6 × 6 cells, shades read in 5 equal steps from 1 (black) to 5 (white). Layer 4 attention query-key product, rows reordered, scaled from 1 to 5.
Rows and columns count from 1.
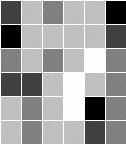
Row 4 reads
2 2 4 5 4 3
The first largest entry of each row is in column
2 2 5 4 4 1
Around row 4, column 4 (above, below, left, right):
4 5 4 4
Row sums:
18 19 22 20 20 20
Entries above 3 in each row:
3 4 3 3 3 3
